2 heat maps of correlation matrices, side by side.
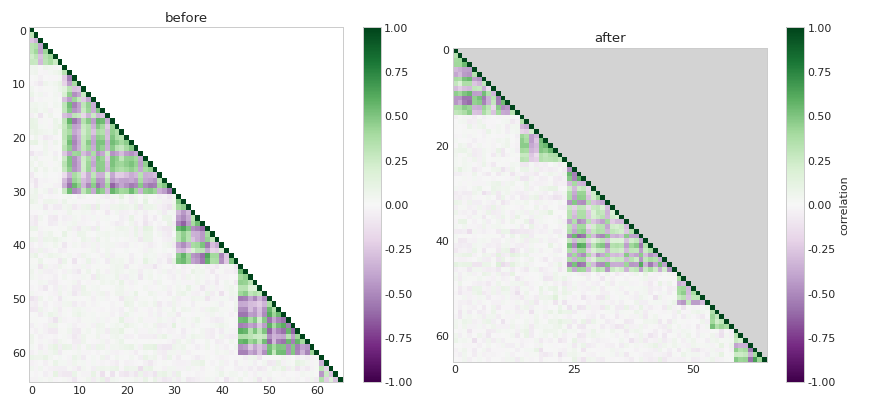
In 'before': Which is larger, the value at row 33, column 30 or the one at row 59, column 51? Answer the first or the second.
the second
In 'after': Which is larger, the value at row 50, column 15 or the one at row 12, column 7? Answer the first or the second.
the second
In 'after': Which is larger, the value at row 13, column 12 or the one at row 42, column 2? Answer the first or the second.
the first
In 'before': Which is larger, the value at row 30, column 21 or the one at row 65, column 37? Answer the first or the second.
the first
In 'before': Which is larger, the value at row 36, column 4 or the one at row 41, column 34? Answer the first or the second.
the second
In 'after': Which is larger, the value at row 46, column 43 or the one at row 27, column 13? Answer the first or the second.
the second
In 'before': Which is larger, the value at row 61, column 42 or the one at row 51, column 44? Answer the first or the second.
the first
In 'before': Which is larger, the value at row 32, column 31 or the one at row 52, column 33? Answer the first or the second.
the first
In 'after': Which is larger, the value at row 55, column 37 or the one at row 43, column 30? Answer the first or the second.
the first
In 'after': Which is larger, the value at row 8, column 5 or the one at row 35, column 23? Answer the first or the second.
the first
